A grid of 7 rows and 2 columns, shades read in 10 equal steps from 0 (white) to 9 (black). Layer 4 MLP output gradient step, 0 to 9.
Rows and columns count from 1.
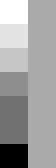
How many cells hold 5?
2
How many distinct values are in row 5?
2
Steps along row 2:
up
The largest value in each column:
9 3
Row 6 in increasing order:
3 5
